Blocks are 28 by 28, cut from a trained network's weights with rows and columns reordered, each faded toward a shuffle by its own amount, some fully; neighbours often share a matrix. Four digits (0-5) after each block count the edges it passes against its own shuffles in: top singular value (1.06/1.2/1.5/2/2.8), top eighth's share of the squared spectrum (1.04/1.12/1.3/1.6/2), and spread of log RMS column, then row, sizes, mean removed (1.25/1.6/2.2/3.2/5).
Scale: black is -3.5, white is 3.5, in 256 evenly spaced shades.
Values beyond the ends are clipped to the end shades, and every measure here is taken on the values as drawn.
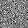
1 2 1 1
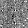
2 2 0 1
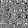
2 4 1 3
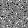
0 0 0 0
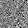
1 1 0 0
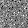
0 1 0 0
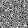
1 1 0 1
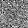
1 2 0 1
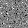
0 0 0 0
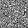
0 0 1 0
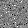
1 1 0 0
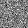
0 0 0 0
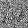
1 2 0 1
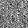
2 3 2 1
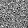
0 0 0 0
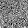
1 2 0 0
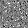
0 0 0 0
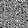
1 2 0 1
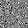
1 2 0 1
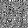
2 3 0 1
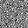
0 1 0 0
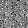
1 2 0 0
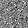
1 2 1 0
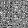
2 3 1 0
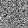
1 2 1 0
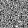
2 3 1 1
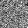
2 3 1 1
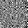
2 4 2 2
